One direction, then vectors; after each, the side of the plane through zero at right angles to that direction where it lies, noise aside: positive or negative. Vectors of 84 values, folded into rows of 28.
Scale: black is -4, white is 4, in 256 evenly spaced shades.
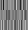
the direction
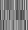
negative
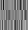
positive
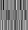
positive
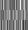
negative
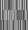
negative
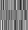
positive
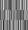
negative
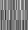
negative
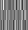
negative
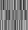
positive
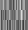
negative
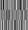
positive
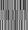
positive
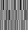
positive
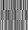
positive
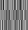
positive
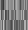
positive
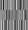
positive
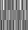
negative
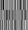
positive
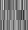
negative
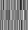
positive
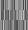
positive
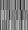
positive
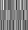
negative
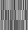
positive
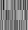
positive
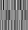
positive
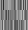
positive
